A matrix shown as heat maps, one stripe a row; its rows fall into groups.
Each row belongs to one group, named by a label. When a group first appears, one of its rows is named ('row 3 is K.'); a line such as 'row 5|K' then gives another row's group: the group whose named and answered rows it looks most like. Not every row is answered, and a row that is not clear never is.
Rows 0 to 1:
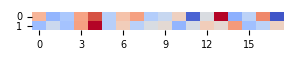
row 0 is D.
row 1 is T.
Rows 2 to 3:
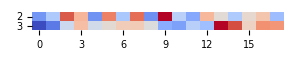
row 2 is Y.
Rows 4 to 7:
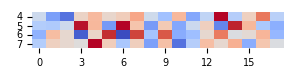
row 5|T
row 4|D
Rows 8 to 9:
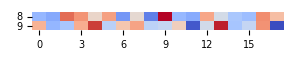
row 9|D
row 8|Y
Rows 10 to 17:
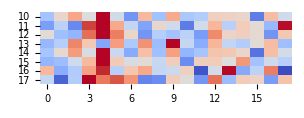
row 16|D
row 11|T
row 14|Y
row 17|T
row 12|T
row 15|T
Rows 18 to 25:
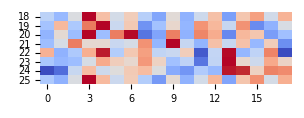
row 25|T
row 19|T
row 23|D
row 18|T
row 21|Y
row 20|T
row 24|D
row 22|D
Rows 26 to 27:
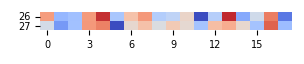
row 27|D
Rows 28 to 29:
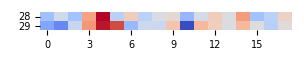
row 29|T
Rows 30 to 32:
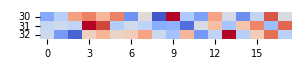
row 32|D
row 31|T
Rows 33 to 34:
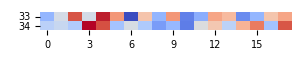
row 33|Y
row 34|T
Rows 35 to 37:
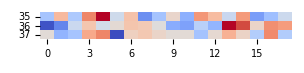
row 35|T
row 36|D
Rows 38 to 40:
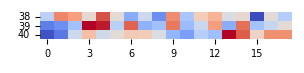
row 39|T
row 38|Y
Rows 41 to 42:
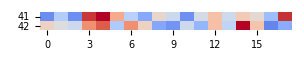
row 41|T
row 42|T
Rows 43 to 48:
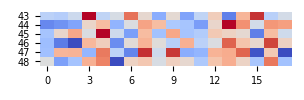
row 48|D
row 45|Y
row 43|T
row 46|D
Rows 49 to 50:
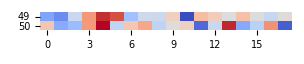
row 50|D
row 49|T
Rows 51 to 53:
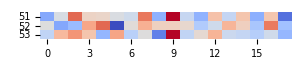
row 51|Y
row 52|D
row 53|Y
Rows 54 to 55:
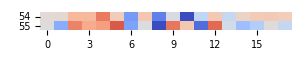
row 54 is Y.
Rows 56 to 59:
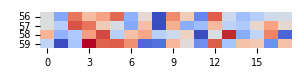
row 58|D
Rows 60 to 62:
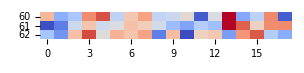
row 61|D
